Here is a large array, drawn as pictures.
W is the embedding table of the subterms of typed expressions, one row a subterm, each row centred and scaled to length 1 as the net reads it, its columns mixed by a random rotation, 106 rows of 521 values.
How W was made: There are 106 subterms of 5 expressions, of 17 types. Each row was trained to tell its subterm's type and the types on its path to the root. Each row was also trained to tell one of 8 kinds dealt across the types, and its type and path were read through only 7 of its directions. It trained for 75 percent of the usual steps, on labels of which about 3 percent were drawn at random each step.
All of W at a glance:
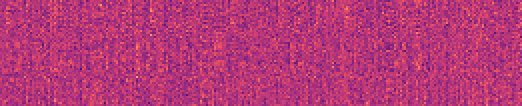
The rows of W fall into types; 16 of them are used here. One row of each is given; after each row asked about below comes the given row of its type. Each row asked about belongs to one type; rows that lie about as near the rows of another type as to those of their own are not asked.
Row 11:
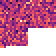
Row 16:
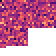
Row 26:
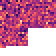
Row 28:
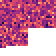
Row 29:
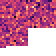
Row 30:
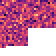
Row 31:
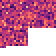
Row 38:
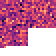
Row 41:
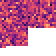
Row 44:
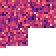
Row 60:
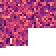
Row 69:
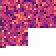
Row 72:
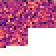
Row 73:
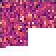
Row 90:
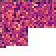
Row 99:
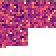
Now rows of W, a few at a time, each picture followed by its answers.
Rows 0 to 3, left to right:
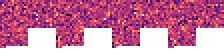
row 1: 99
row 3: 41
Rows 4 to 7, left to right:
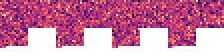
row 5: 99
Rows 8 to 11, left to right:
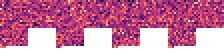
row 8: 26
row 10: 99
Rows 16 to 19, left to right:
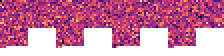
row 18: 30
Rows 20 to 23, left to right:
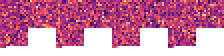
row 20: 11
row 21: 26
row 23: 30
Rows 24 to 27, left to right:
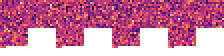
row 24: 44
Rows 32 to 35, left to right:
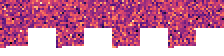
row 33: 28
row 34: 26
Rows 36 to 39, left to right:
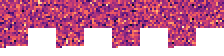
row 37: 60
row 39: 16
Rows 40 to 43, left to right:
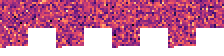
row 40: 44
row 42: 30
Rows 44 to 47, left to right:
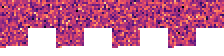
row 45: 38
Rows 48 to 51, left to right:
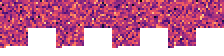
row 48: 73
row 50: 11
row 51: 31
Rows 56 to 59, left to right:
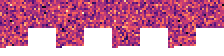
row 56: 60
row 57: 90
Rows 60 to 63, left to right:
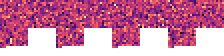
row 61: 28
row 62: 72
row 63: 72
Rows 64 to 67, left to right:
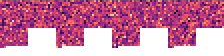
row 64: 38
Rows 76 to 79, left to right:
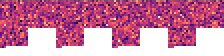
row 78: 41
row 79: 31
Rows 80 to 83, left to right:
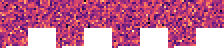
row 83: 72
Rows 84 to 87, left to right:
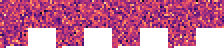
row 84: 11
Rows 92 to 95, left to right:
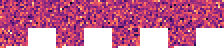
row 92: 99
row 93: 60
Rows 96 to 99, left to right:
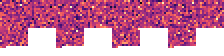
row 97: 11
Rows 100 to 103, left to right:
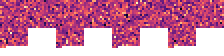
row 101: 60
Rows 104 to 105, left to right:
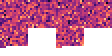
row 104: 28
